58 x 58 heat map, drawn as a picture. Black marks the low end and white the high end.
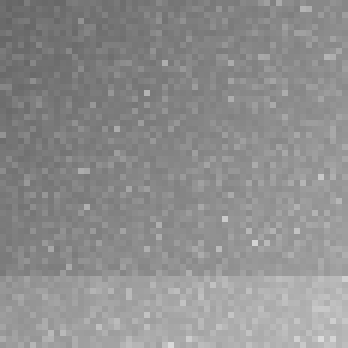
There is an overall slope up to the bottom right. The ninth with the lowest average is the top left. The ninth with the highest average is the bottom right. No regular stripes run through it. A horizontal seam about 80% of the way down splits the table, and the bottom part is higher.
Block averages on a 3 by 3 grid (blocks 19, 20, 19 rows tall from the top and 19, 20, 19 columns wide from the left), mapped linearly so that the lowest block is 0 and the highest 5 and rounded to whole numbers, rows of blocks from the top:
012
123
345
